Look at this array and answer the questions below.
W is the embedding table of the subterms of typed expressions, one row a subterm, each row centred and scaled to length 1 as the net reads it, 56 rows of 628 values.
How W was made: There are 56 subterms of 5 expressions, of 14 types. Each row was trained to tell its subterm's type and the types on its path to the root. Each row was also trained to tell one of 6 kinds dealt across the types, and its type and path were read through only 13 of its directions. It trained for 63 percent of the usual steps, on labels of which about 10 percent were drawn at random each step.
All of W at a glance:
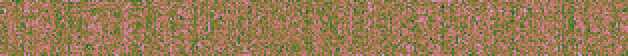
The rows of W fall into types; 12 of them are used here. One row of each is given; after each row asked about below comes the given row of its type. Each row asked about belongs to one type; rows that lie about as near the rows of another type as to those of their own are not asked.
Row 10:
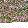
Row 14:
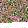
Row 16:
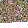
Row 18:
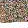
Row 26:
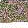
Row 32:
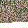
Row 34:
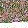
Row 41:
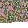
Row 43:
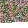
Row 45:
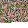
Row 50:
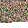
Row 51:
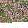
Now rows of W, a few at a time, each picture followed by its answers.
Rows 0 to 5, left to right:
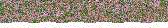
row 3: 51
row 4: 14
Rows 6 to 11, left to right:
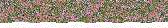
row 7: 51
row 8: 34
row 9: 32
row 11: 34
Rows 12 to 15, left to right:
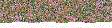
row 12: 14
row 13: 41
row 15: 50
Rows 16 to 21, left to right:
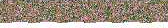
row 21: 14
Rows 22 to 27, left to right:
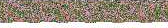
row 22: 26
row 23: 10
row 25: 32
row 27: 43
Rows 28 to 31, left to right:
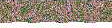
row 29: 26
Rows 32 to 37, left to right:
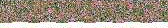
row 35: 16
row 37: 51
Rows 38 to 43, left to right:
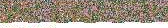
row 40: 32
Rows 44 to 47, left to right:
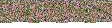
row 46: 16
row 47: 50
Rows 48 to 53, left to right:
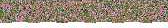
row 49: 16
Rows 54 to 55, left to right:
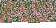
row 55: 34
